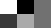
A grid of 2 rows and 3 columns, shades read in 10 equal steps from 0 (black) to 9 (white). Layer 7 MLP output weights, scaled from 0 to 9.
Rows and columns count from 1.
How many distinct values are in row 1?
3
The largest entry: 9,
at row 1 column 1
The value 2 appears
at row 2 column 1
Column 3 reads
4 4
